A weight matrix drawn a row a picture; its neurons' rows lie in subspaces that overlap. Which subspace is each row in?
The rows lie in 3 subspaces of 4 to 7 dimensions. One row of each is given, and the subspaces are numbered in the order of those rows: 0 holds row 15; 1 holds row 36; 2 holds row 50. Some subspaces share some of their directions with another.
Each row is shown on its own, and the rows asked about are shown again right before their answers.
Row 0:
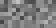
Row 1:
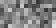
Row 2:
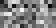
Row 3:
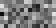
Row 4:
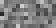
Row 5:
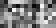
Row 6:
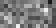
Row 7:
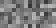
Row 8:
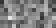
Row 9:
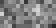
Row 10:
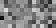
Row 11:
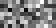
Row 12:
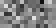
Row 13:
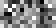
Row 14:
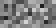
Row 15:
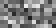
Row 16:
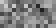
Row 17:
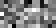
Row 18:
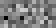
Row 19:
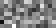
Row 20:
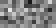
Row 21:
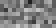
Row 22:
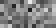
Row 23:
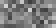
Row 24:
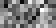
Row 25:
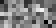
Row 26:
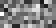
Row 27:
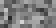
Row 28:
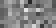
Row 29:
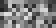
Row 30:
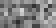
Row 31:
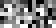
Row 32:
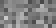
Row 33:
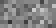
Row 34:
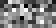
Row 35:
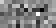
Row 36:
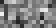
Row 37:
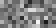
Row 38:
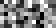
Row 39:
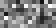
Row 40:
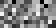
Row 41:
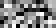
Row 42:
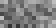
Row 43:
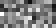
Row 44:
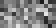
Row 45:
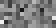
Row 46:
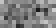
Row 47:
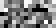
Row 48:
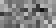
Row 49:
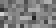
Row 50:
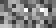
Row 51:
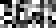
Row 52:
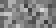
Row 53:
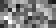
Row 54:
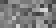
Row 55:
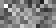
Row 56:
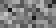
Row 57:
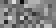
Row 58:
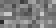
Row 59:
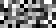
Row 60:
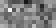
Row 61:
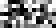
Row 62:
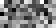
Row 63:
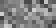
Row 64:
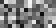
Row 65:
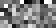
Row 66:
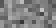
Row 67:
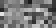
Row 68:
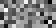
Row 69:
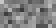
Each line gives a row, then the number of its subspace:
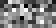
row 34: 0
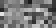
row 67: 2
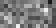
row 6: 0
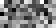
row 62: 1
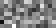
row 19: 1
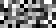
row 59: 1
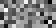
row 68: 1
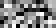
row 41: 1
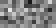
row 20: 0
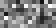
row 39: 0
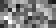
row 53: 0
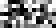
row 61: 0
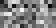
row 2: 0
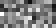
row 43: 2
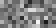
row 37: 1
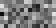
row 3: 2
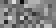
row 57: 1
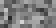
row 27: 1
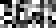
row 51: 1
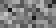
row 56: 0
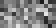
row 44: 0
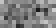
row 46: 0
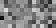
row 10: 1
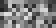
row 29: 0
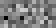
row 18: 0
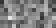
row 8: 1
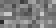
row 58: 1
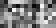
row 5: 0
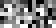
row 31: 1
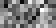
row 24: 1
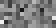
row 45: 1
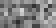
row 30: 0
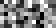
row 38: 1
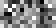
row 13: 0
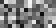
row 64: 1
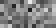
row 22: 2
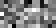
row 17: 1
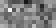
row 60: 0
